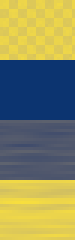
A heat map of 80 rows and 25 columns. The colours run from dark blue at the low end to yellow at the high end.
It is made of 4 by 1 panels. Panel 1,1: very high, checkered, faint in contrast. Panel 2,1: very low, flat. Panel 3,1: low, streaked across, faint in contrast. Panel 4,1: very high, streaked across, faint in contrast.
